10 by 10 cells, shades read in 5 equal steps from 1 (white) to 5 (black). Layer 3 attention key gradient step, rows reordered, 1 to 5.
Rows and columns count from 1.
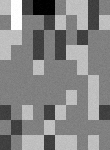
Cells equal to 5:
2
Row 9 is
3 4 3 3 2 3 3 3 3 3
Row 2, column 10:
2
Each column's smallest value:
2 1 2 2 2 2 2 2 2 2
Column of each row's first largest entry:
4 5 4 4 1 1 1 1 2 1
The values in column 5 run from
2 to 5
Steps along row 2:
down up same up down up down up down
